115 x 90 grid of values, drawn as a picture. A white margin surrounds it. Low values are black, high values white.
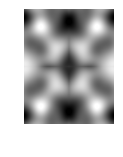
The texture varies smoothly and slowly. Its left and right halves mirror each other, and so do its top and bottom. No overall slope runs across the table.
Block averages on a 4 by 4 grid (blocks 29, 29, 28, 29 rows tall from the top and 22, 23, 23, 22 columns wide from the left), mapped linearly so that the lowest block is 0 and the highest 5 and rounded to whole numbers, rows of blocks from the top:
5 0 0 5 / 4 5 5 4 / 4 5 5 4 / 5 0 0 5
